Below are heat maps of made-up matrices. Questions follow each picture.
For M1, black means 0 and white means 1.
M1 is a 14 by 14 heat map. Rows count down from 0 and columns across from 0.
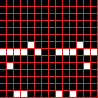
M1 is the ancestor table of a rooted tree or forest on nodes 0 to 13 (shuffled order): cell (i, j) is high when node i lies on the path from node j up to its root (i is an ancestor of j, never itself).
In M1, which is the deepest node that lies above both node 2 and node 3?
13
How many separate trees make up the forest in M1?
2
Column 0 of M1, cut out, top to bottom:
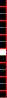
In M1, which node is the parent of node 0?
7
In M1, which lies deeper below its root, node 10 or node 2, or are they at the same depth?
the same depth
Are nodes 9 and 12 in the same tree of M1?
yes
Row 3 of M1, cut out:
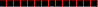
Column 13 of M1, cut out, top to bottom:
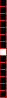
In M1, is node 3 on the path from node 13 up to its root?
no
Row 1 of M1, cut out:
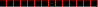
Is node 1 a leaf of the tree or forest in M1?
yes
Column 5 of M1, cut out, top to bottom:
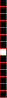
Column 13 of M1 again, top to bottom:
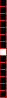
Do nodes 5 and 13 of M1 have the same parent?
yes
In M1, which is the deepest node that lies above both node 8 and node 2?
13
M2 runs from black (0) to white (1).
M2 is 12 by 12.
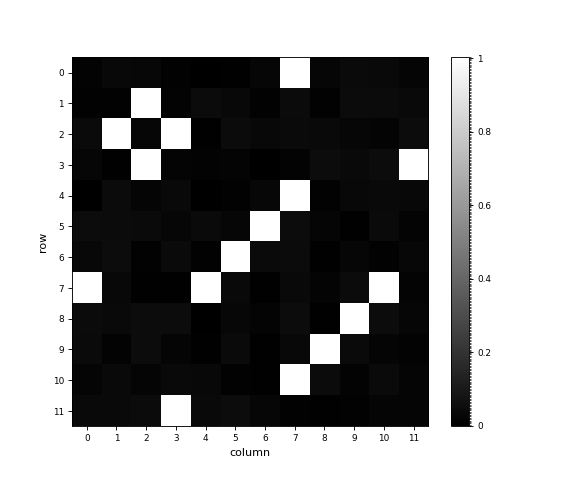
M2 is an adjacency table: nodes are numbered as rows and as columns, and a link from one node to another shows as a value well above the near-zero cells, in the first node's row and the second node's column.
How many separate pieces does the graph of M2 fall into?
4
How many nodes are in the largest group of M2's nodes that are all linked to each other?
2
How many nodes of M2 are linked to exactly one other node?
9
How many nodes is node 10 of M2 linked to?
1
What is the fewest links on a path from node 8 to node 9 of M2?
1
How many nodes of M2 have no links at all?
0
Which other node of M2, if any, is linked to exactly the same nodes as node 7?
none
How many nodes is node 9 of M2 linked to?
1
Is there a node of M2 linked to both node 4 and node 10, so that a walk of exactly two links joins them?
yes
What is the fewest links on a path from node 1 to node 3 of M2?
2
